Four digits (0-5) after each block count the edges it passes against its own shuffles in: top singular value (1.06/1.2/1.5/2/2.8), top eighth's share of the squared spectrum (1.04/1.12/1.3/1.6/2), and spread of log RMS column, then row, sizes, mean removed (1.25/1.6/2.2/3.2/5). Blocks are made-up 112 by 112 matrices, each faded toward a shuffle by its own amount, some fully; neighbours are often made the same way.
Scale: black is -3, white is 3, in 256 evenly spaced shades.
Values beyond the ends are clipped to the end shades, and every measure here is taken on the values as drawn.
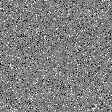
2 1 0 0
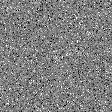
0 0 0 0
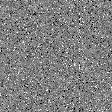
1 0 1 0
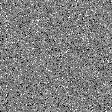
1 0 1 0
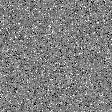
0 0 0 0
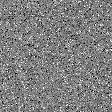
0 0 0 0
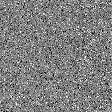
0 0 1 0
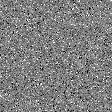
0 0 0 0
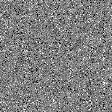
1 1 2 2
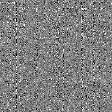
2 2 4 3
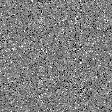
1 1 2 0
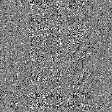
2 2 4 3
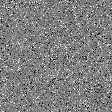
2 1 0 0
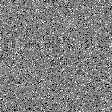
3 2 0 1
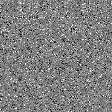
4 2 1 2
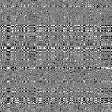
5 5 3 4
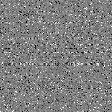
4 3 1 2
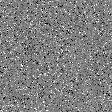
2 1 0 0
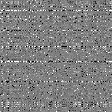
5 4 2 3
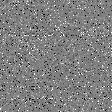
3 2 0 1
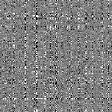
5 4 4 3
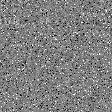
2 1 0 0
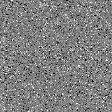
3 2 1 1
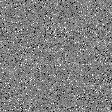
2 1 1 0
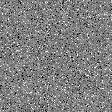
2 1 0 1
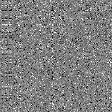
4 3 2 2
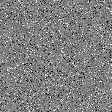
2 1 0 0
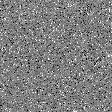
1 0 0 0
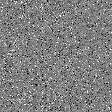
2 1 1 0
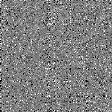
4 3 3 2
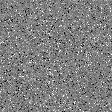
1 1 0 0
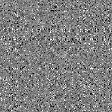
4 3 3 3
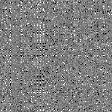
4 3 3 2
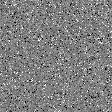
2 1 0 0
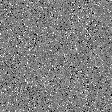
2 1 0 0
